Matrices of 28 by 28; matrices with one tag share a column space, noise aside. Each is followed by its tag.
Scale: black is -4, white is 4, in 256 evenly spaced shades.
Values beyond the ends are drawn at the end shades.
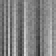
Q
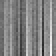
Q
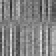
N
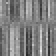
N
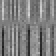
N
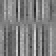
N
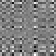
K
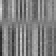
N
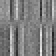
N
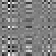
K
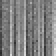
Q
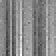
Q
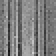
Q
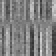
N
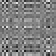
K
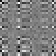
K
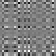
K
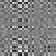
K
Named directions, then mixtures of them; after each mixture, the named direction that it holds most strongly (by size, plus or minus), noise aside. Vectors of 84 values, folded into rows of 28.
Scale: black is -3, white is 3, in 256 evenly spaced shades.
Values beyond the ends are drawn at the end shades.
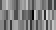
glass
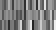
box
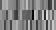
glass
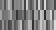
box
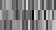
glass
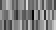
glass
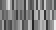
box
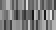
glass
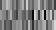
glass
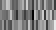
glass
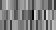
glass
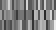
box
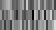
glass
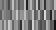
box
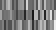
box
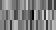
glass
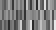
box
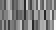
box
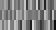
box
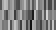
glass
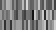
glass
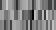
glass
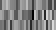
glass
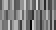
box
